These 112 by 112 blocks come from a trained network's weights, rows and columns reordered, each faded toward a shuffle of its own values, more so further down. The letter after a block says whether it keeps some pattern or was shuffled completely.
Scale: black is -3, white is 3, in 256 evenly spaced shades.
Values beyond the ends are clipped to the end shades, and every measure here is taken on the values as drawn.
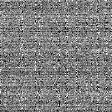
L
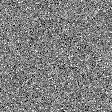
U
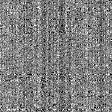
L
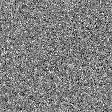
U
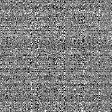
L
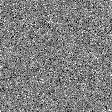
U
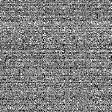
L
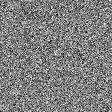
U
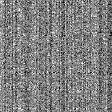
L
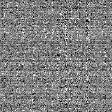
L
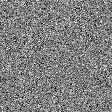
U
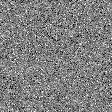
U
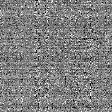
L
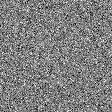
U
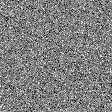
U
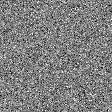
U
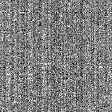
L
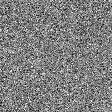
U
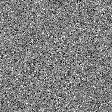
U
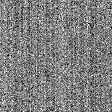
L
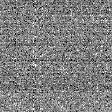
L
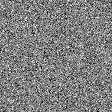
U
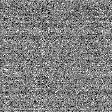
L
